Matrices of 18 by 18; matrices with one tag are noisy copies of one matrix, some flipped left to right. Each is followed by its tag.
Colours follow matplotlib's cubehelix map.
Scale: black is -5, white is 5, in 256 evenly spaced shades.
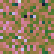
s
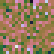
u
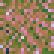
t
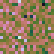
s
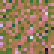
t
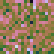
u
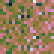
s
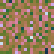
t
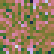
u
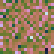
t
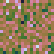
u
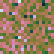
s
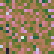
t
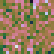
u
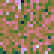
u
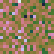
s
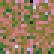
u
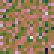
t
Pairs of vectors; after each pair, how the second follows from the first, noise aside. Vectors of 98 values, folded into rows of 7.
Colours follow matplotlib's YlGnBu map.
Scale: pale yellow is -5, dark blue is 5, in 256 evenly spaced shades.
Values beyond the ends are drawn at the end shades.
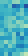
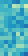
negated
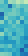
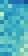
negated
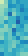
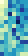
scaled up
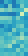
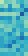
negated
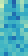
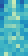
negated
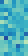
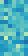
negated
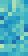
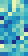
scaled up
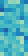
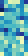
scaled up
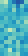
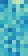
negated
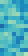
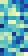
scaled up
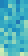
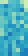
reversed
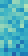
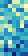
scaled up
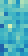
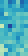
negated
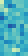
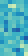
reversed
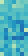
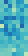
reversed
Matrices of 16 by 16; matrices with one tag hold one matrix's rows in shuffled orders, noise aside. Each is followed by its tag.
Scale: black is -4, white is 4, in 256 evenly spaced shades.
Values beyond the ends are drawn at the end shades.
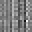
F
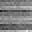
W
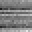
W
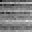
W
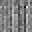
F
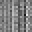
F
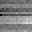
W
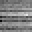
W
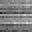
W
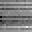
W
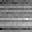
W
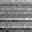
W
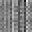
F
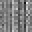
F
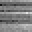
W
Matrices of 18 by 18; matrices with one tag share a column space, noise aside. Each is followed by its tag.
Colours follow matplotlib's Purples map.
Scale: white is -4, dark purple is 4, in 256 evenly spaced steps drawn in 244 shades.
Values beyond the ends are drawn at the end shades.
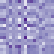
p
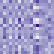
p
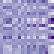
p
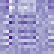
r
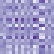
p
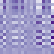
r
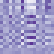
r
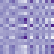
p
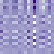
r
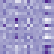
p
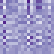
r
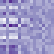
p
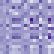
p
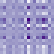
p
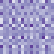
p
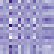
p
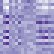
r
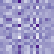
p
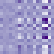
p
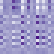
r
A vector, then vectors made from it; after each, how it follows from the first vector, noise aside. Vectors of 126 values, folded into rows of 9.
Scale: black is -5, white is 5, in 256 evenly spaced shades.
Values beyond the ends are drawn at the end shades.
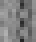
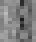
wrapped around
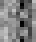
scaled up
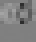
partly zeroed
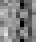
scaled up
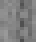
shrunk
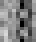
scaled up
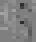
partly zeroed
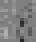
partly zeroed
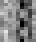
scaled up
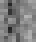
wrapped around
